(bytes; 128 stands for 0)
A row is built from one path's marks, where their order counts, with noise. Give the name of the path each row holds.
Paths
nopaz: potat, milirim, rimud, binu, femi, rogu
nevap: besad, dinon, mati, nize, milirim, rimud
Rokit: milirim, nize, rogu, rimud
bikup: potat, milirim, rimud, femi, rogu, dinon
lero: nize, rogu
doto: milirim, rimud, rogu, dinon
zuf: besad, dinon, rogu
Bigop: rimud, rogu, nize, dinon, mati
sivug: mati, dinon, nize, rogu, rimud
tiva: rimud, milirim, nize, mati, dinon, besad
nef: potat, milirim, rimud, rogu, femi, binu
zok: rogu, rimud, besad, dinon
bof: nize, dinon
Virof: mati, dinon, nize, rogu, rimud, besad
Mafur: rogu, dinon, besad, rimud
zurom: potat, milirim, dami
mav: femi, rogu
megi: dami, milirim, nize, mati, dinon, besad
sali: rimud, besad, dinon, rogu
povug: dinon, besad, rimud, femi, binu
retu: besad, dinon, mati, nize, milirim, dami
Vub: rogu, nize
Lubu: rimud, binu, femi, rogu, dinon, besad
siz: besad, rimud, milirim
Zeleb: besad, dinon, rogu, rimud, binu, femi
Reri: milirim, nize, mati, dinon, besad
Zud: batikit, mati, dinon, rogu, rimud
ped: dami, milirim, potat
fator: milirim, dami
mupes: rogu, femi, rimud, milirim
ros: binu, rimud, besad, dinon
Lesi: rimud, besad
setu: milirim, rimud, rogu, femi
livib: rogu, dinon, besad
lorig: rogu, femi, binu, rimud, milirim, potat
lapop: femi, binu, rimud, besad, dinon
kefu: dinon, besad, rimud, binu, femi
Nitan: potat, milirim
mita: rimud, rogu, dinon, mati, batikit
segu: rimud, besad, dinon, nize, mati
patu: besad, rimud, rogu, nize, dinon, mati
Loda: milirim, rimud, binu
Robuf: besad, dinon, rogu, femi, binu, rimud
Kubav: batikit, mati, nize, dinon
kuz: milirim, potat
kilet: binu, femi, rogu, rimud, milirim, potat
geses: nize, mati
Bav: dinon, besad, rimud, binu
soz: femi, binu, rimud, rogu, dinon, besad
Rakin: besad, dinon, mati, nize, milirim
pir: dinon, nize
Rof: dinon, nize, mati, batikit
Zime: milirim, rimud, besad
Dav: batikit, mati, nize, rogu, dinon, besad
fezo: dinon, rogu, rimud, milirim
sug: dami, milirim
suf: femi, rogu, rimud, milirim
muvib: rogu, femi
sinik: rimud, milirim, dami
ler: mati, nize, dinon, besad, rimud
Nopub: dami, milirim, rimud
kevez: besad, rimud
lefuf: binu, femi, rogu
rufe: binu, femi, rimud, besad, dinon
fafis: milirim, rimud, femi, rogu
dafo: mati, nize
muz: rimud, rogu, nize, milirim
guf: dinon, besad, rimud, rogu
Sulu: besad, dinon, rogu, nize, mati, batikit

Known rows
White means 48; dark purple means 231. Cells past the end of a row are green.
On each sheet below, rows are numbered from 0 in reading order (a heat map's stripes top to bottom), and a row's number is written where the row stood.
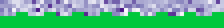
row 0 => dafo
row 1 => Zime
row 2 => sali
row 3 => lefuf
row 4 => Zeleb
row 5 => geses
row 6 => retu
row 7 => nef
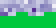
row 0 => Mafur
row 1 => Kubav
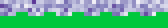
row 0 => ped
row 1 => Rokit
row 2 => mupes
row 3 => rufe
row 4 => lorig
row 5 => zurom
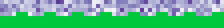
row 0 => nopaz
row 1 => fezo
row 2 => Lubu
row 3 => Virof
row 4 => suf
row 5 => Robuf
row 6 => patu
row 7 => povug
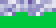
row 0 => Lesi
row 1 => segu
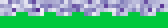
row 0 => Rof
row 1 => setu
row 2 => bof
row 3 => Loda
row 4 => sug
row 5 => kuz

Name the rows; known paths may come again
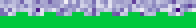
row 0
kevez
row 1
siz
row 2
rufe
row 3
pir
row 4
nevap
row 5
mav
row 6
soz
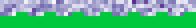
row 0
muvib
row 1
zok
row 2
Bigop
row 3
guf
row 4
kilet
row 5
Loda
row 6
sivug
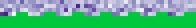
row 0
retu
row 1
muz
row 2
kuz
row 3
ped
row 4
livib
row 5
megi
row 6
sinik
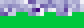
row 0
Mafur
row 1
Zeleb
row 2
Vub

